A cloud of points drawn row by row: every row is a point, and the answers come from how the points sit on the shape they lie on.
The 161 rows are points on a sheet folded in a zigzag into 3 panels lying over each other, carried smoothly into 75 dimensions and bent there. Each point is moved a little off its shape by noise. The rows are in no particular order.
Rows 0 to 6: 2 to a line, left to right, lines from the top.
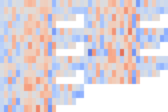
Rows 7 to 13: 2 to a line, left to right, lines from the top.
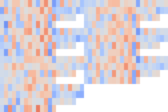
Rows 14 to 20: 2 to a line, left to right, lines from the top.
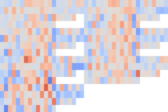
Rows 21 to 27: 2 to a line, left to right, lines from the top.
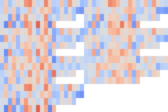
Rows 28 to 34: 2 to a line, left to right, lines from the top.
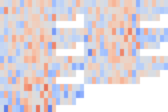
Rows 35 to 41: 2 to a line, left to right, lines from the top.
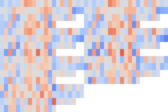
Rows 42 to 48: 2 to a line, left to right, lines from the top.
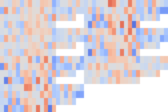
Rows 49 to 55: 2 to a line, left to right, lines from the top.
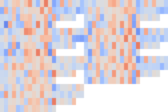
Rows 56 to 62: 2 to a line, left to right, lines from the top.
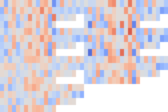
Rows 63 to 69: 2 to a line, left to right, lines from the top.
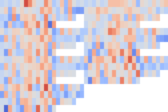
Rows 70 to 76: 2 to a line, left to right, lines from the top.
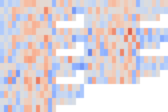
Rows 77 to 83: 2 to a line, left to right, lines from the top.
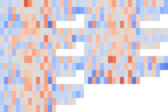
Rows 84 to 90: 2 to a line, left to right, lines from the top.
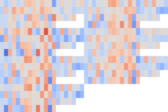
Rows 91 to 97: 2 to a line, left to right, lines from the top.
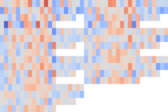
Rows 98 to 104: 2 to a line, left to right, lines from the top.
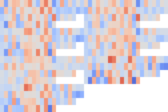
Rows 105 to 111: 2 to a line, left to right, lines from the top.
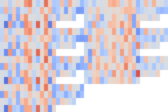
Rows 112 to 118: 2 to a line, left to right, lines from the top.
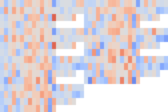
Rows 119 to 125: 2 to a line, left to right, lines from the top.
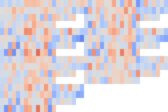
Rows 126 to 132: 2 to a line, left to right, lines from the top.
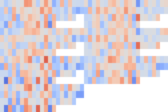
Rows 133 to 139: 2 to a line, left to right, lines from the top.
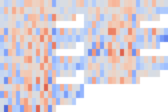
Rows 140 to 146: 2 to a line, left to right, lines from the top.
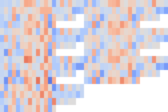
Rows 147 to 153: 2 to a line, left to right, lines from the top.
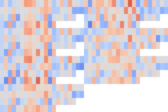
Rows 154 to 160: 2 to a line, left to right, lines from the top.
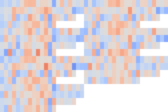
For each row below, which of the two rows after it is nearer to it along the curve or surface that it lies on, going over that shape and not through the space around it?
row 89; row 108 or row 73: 73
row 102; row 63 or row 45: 45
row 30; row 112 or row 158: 112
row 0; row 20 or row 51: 51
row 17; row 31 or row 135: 31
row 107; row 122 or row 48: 122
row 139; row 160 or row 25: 160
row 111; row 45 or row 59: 59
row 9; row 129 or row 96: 129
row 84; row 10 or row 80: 10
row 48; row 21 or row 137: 137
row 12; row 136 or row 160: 160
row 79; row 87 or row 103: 87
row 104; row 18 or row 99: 18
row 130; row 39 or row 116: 116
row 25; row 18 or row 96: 18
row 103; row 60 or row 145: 145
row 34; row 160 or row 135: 160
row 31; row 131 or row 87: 87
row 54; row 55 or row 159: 55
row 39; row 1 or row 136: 136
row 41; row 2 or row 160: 2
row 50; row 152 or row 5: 152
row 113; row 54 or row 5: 5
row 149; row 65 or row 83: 65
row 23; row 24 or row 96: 24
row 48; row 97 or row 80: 80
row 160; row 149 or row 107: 149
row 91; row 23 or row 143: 23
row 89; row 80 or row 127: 127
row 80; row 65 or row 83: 65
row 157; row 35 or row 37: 37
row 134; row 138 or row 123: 123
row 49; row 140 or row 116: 116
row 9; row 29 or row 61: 61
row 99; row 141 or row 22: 22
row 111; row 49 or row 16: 16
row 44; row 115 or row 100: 115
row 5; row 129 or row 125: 129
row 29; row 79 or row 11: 11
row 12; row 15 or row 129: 129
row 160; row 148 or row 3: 3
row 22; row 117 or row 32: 117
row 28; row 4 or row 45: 4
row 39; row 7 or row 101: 7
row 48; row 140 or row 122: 122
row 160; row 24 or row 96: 96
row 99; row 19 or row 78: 19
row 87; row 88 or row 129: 129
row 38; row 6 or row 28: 6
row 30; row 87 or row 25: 25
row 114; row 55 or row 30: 30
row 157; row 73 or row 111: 111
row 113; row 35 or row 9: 35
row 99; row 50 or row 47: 47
